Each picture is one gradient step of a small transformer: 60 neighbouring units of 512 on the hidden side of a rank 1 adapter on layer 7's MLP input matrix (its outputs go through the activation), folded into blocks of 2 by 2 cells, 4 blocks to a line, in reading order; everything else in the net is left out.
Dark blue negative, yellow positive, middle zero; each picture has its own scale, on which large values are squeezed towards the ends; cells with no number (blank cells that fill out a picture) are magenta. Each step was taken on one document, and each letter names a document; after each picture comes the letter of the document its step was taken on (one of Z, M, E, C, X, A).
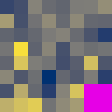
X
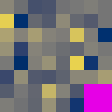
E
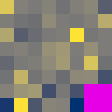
X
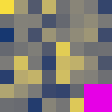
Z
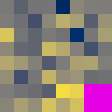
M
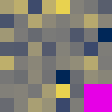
M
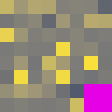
Z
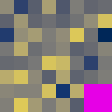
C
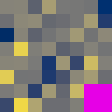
X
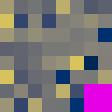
C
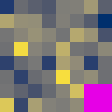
X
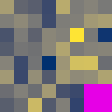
C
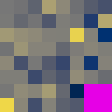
E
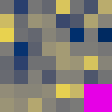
M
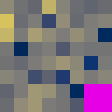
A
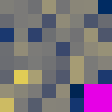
Z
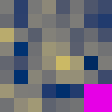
E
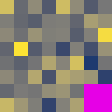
C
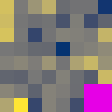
X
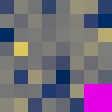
Z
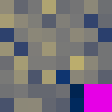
A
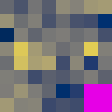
E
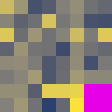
C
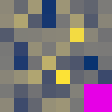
C
